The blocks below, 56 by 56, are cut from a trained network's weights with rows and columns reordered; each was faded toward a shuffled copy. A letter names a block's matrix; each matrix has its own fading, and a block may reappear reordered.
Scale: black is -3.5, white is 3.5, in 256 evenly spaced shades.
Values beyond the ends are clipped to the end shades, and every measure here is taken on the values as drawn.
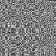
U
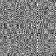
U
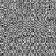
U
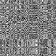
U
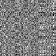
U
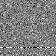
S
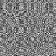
U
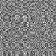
U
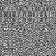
U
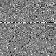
S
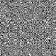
S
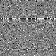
S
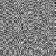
U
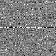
S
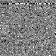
S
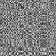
U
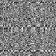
S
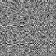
S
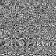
S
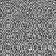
U
